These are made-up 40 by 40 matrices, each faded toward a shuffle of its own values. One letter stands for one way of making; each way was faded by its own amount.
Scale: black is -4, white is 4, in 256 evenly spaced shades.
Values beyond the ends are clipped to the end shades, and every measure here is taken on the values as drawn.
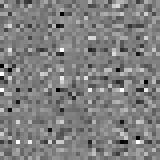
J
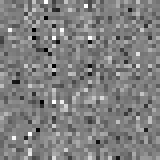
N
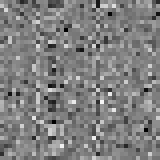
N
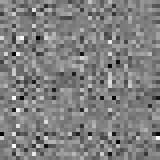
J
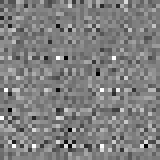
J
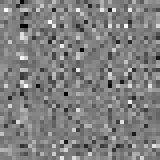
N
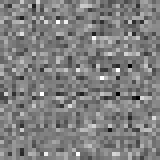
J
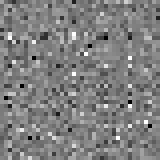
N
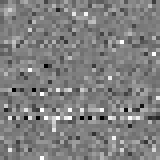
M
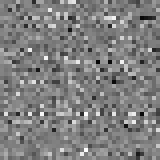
M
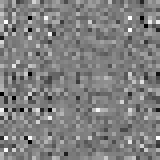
J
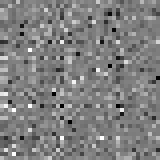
N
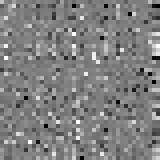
N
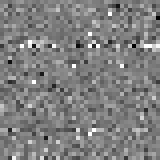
M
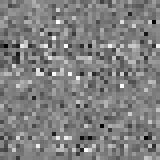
M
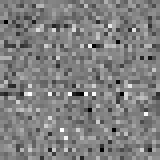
M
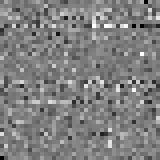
M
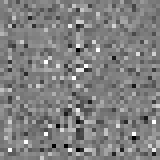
N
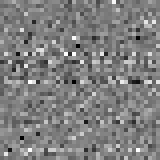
M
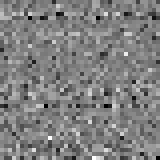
M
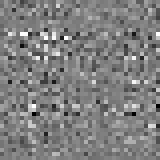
J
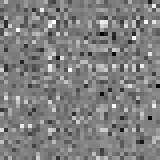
N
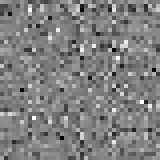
N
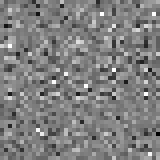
N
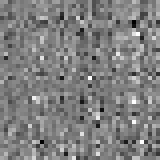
J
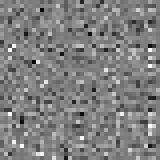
N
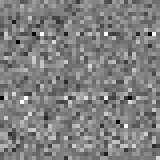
M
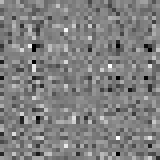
J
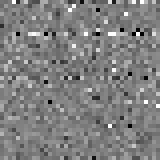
M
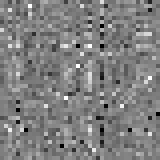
N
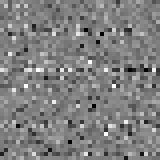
M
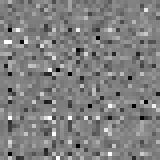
N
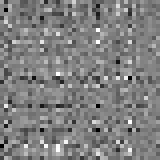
J
